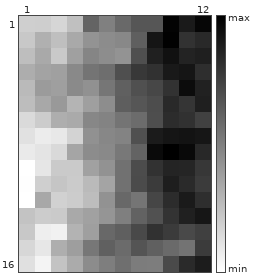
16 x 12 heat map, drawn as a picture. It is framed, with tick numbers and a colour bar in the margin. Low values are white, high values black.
On average the colour sits 50% of the way up the scale. There is an overall slope up to the right. The histogram is flat. No regular stripes run through it.
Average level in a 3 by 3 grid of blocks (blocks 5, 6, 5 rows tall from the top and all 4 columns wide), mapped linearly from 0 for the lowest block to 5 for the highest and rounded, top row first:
135 / 025 / 024
